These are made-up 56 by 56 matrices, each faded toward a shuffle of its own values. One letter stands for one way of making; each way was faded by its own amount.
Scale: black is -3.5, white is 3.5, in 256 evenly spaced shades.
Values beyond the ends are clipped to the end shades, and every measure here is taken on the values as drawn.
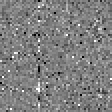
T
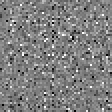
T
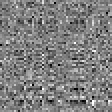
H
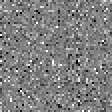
T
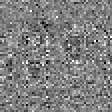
H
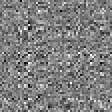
H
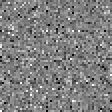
T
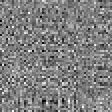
H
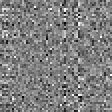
H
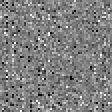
T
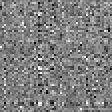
H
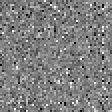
T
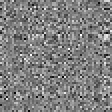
H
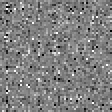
T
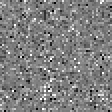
T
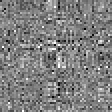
H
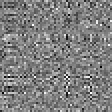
H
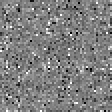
T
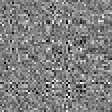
H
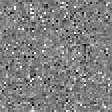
T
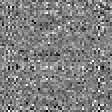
H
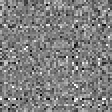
H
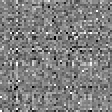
H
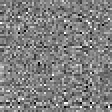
H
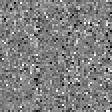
T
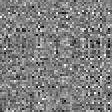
H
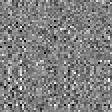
H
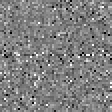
T
